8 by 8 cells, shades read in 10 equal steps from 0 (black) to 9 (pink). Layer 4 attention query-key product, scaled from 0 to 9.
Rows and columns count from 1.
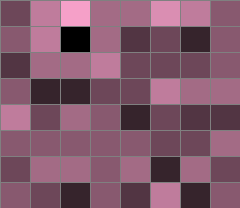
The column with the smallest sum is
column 5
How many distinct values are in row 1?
6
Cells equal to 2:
7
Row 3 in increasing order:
3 4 4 4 5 6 6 7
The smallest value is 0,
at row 2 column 3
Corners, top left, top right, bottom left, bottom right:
4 5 5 5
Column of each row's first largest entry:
3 2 4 6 1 8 2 6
